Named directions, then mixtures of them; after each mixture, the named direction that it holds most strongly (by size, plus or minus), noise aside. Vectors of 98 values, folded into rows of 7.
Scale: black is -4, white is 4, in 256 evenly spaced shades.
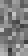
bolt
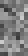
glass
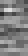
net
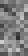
glass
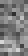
glass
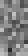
bolt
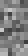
bolt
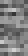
net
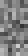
bolt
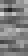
net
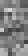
bolt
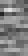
net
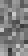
bolt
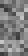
glass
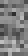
glass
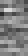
net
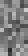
bolt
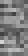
net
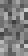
bolt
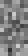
bolt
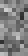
glass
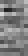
net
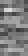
net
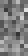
glass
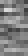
net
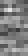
net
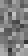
bolt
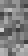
bolt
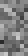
glass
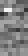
net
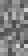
bolt
